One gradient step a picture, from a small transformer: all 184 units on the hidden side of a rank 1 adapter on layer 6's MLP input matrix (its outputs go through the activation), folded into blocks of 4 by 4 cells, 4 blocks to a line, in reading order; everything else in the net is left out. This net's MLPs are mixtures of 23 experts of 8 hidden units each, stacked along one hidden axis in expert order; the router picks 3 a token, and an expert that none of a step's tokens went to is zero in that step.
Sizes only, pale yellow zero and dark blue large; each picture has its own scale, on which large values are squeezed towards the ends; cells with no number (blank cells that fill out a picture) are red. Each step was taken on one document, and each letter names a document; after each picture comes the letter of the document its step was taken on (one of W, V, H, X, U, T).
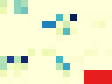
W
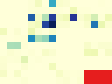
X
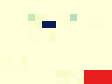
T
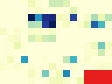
X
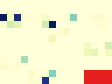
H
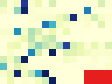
W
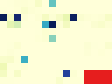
H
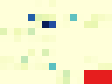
T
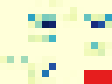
X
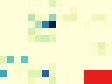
X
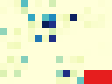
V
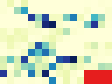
W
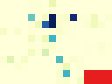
V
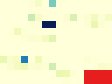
T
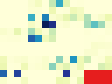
V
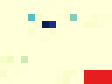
T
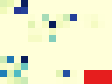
V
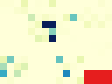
V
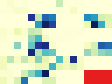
W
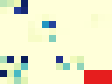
V
